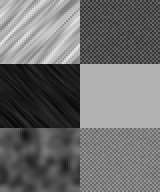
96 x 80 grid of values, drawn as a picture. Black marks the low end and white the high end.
The table splits into 3 rows of 2 panels. Panel 1,1: high, slanting up to the right. Panel 1,2: low, checkered. Panel 2,1: very low, slanting down to the right, faint in contrast. Panel 2,2: high, flat. Panel 3,1: low, blotchy. Panel 3,2: middling, checkered.
